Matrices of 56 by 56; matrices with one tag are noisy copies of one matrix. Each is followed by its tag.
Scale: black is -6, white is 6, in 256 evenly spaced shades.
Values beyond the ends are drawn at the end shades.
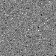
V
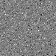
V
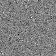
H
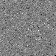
V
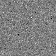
H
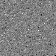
V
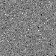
V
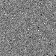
V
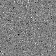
H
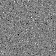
H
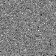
V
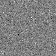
H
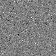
H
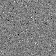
H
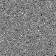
V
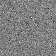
H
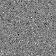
H
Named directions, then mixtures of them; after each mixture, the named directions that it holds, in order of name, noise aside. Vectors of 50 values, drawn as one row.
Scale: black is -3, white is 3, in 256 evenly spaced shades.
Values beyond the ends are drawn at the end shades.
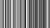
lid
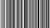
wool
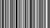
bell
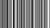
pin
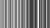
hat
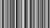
bell, wool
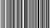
wool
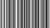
bell, wool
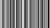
bell, wool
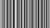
pin, wool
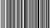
wool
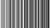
hat, wool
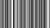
lid, pin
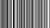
pin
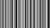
bell, pin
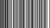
pin, wool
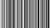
wool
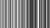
hat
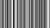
lid, pin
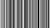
wool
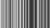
hat, wool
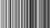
hat, wool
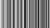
lid, wool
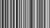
bell, pin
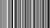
pin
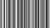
bell, wool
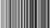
hat, wool
